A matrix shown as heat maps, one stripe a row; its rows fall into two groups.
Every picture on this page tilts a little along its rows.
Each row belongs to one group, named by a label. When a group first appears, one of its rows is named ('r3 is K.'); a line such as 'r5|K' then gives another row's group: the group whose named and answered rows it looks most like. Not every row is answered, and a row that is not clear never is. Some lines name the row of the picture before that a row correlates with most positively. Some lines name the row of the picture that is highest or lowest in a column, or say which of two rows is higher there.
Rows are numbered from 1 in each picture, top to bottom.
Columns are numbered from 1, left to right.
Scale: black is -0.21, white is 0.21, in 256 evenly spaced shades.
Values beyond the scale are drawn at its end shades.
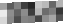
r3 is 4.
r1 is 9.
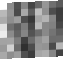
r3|9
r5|4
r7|9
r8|9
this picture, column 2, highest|7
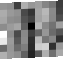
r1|4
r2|9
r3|9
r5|4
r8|9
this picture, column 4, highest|1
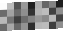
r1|4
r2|9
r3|4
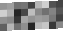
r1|9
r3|4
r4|9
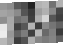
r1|9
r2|9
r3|9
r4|4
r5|4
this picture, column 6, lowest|4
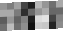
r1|9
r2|9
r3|9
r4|9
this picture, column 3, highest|1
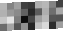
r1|9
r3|9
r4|9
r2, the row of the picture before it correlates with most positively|1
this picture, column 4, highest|4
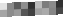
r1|4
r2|9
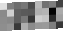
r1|4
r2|9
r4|4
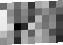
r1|9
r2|4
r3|4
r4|4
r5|4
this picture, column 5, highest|4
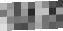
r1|4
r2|9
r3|4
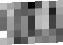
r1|9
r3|9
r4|9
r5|4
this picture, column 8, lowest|2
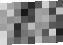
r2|9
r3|9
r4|4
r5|4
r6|4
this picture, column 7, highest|1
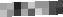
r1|4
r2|4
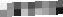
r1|4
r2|4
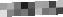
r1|9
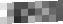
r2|4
